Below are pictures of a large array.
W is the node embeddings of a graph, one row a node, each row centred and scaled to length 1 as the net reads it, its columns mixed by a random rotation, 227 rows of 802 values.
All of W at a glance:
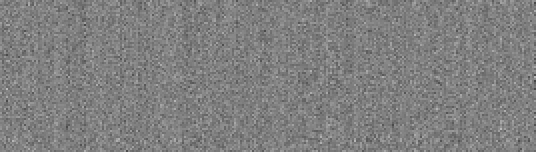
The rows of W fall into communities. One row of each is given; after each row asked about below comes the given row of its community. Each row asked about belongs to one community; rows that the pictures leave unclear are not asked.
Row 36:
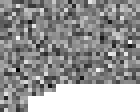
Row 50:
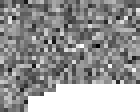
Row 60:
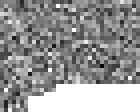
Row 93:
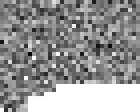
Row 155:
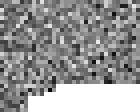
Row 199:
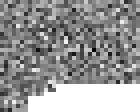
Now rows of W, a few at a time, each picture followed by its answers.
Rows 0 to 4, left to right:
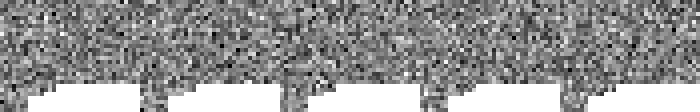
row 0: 50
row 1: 36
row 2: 36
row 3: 36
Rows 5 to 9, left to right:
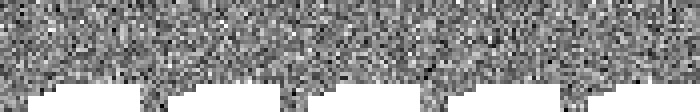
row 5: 50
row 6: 50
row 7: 93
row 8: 50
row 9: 155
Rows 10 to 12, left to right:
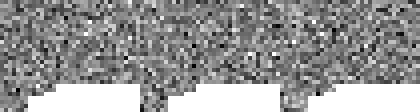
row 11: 36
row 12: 199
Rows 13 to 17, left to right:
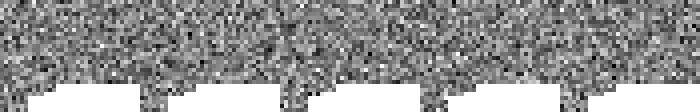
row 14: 155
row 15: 199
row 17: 155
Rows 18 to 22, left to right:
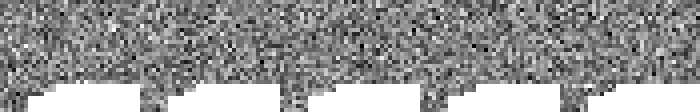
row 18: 93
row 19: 199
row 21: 36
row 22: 155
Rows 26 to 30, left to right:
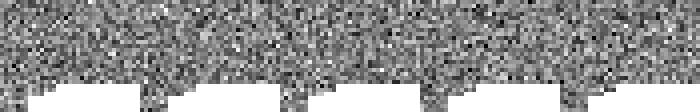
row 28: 36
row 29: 93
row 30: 93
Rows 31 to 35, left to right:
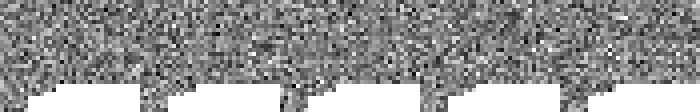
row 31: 50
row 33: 36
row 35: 60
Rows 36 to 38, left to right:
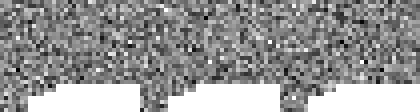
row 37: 36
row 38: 199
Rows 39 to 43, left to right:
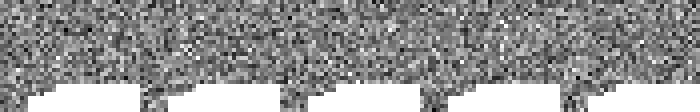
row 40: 60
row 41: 93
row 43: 60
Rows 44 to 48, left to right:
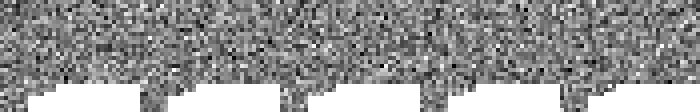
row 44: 93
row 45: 199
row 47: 36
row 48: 155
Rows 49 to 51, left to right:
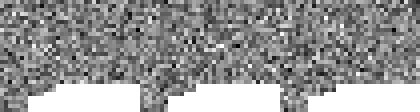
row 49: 60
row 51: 50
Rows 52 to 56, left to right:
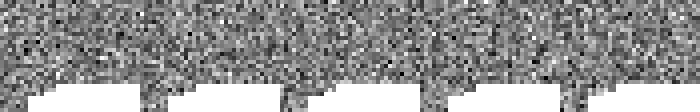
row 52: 60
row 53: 155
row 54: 36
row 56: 36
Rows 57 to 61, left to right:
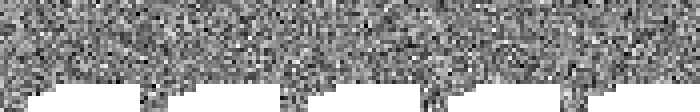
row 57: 199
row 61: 50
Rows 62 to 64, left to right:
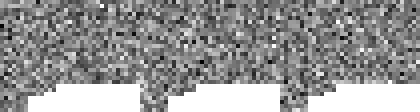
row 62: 36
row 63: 50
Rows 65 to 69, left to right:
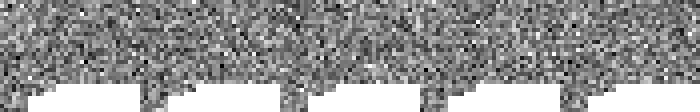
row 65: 199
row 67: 93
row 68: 36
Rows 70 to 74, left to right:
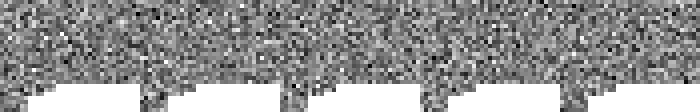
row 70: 199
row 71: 36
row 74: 50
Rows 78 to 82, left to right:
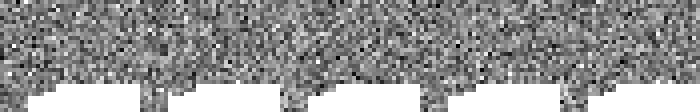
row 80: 199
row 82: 50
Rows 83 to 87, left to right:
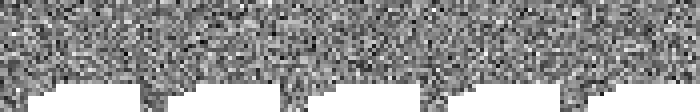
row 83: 93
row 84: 93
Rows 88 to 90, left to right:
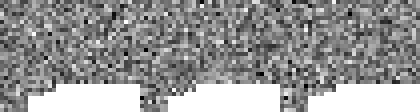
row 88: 155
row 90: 36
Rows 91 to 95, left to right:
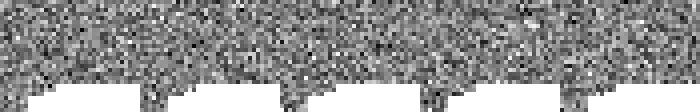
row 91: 36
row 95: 155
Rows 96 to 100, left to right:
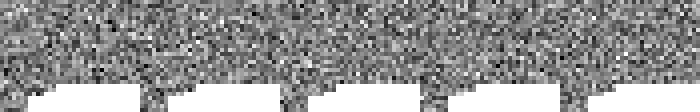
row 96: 199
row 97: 155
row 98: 50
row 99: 60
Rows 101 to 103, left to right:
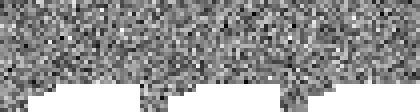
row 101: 50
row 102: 155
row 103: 93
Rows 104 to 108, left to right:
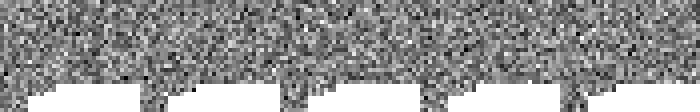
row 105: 50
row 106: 36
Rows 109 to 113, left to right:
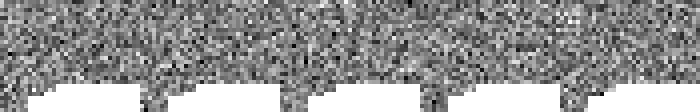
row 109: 60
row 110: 50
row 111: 93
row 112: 93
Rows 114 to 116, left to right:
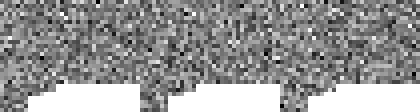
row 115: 155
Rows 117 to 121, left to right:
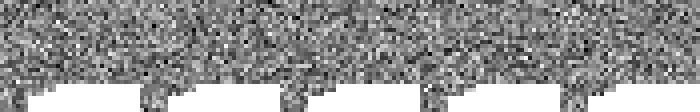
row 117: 36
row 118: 199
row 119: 50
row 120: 60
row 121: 60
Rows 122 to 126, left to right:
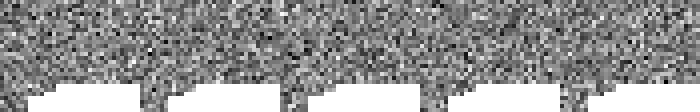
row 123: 60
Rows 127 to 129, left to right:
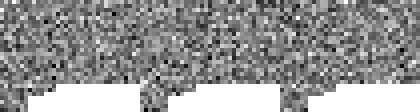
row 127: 155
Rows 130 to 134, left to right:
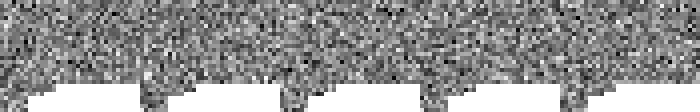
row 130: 60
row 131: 93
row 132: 50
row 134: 36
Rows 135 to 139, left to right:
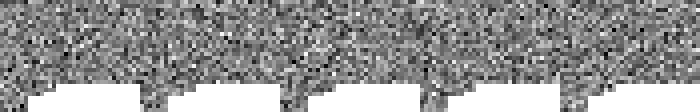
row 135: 50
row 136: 93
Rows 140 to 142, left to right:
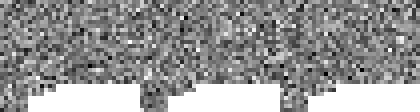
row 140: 36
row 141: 93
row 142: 50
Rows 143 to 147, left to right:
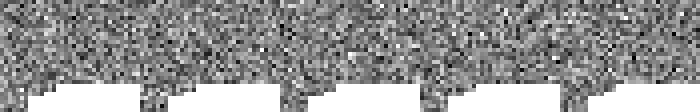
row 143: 50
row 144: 50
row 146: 155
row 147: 60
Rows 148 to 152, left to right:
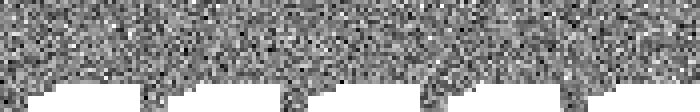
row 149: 36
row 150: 50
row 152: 93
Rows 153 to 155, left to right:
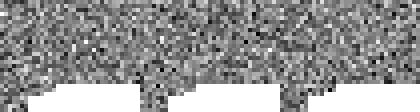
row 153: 60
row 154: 60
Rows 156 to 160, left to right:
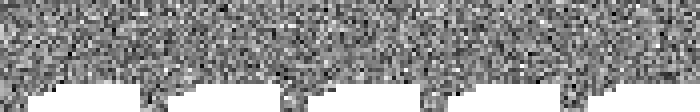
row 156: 50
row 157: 60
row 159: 199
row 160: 36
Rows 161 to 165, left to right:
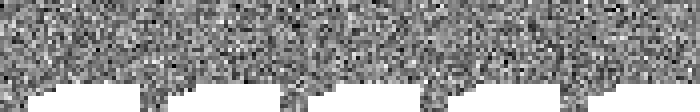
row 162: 155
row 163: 93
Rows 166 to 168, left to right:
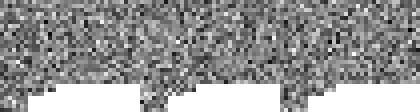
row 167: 50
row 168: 36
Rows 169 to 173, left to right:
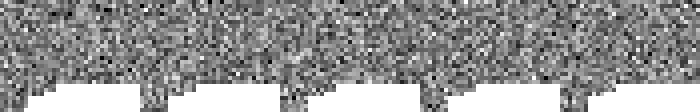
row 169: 36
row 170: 50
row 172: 93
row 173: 199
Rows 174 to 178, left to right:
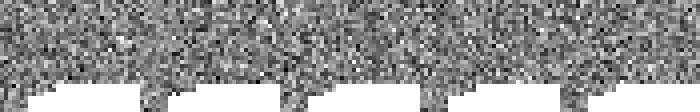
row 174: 36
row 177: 50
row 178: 93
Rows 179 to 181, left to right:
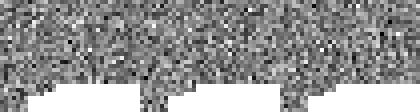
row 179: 155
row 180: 50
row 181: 36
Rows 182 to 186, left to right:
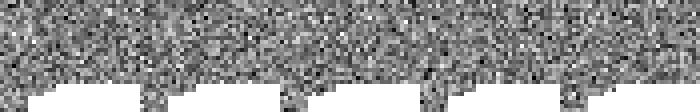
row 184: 199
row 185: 50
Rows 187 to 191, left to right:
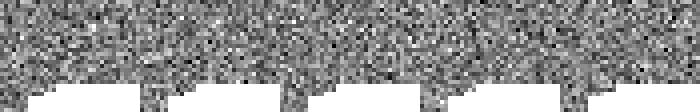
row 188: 155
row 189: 36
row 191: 155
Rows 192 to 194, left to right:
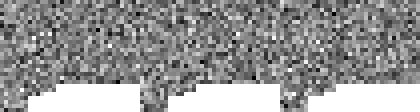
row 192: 199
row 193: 50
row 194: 36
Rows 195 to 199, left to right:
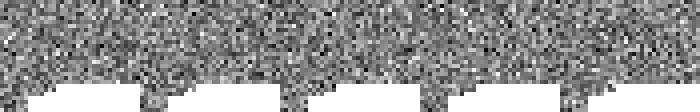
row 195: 93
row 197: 155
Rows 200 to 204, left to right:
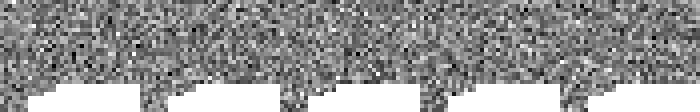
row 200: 36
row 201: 60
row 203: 50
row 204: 60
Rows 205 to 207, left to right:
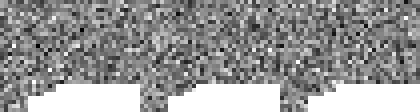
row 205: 60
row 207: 199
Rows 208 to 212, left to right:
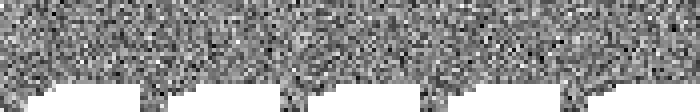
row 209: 155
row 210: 199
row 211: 199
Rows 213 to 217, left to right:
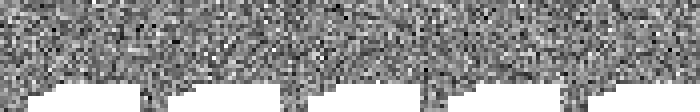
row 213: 60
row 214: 199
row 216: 36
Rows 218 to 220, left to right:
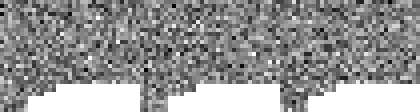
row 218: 50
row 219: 36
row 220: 93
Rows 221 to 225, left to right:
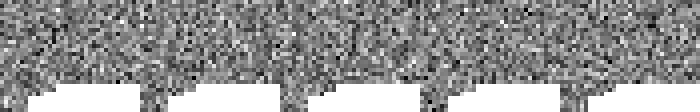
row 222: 155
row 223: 93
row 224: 50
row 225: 155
